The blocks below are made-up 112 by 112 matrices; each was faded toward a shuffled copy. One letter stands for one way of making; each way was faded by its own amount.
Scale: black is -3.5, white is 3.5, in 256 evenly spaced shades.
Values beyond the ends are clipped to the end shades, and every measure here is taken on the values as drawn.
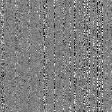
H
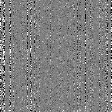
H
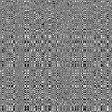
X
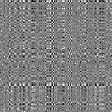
X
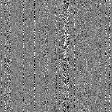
H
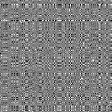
X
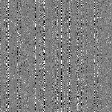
H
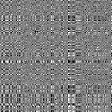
X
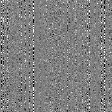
H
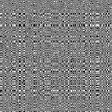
X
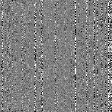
H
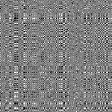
X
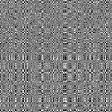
X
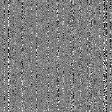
H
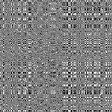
X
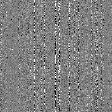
H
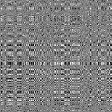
X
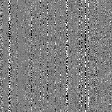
H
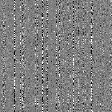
H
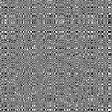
X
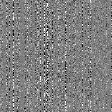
H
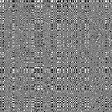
X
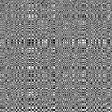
X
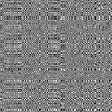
X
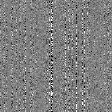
H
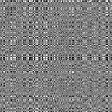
X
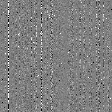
H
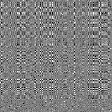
X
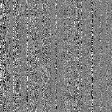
H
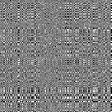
X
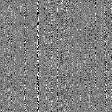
H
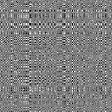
X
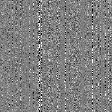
H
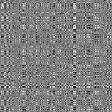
X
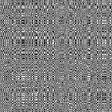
X
